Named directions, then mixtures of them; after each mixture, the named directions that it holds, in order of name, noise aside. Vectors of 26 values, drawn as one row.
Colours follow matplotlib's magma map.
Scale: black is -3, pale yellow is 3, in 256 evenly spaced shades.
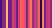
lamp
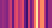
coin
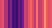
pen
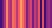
lamp, pen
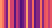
coin, lamp, pen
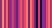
coin, lamp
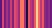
coin, lamp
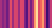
coin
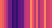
pen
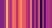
coin, lamp, pen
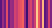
coin, lamp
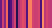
lamp, pen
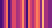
coin, lamp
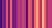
coin, lamp, pen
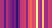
coin, lamp, pen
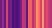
coin, lamp, pen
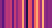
coin, lamp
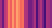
pen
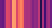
lamp, pen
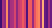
coin, lamp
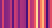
coin, pen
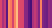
coin, lamp, pen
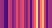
coin
